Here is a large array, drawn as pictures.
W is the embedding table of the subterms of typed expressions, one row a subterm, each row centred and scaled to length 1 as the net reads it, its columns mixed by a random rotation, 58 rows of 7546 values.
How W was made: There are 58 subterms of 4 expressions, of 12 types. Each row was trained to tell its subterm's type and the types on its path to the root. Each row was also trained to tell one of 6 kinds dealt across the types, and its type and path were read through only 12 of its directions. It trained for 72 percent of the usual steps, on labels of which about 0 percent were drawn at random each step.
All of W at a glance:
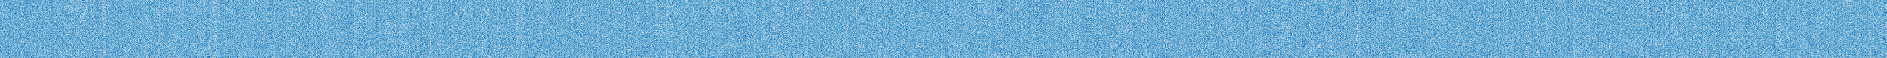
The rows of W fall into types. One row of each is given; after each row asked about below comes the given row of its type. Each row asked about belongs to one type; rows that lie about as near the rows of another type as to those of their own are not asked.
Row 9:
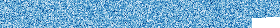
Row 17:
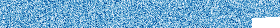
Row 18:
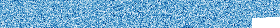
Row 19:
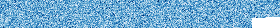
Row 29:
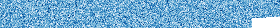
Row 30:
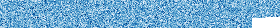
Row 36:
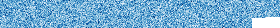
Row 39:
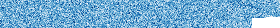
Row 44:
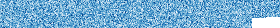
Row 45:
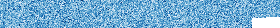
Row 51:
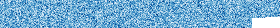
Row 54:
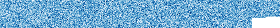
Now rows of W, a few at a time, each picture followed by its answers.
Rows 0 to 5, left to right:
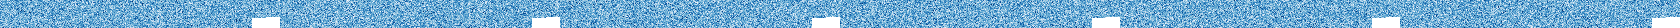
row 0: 19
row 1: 9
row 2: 39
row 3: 51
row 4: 30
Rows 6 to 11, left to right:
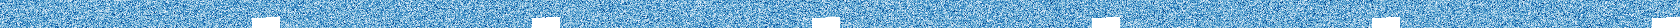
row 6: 18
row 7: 9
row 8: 54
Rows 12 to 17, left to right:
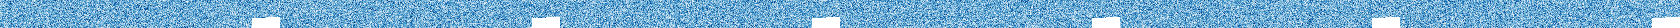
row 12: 39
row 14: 9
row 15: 44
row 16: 30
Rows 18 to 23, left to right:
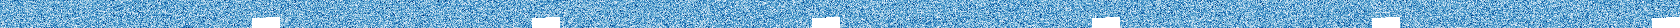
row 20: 29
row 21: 51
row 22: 17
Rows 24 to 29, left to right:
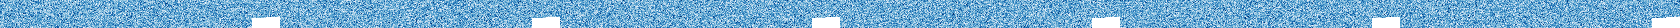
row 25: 54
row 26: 36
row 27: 18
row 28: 36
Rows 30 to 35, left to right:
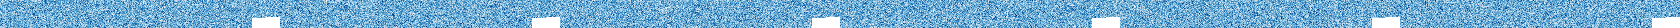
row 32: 39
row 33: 17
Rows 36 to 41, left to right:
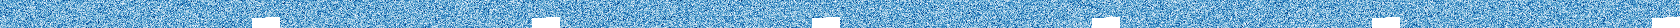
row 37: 17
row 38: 44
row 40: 51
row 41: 18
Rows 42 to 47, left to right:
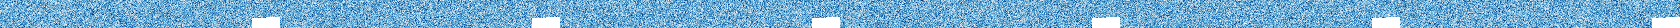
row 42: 29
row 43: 45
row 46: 36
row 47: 51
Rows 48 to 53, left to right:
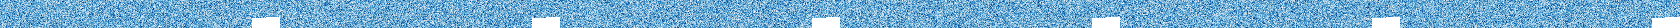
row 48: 18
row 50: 54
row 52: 9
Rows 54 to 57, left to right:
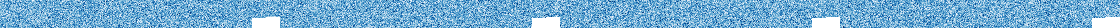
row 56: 17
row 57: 19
